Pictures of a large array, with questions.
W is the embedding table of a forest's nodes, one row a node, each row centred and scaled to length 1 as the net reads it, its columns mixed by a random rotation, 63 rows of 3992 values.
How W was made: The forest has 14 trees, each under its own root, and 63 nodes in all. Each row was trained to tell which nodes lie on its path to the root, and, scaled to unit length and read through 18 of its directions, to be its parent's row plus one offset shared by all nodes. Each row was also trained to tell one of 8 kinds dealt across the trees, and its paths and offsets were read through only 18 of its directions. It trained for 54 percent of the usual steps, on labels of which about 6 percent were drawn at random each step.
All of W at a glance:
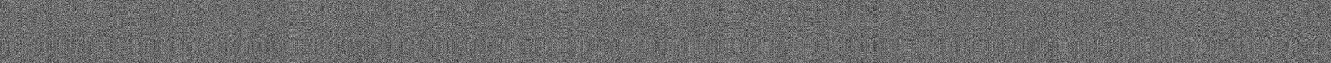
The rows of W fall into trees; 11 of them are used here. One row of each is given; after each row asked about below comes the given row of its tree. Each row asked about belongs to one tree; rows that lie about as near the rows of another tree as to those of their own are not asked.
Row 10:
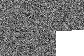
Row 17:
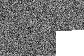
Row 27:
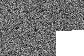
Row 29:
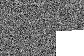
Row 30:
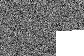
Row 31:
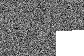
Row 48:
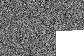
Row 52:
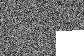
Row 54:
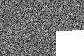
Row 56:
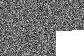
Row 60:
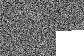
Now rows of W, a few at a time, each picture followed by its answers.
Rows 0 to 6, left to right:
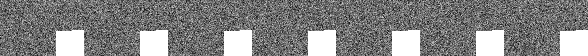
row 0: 30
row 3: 17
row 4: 56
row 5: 31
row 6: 10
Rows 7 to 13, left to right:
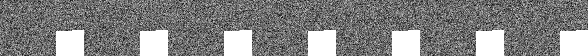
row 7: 31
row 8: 10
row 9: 29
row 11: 52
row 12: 52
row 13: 31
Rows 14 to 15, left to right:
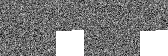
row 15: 29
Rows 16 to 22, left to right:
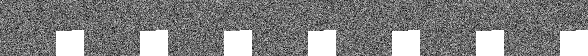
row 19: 60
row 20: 31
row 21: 29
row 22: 60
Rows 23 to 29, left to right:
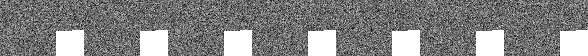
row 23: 54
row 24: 60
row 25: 54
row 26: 29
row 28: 52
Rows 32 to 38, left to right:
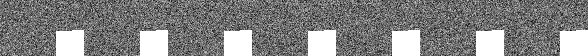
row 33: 17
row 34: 10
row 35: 30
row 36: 30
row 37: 27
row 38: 52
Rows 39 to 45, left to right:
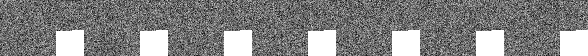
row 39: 60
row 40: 48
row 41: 48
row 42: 27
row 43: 48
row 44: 29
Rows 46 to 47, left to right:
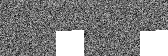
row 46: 10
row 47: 27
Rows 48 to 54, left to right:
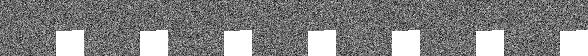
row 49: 27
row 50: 27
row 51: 17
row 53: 60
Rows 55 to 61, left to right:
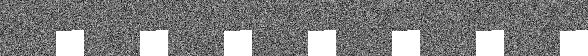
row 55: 27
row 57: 31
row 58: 30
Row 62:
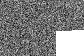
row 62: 10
